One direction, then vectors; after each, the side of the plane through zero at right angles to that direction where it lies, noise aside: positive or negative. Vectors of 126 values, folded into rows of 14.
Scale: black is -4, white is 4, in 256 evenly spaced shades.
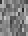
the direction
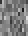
positive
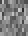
positive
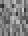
negative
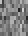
negative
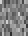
negative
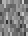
positive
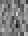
positive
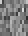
negative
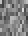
negative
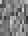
negative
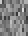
negative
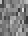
negative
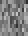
positive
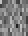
negative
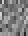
positive
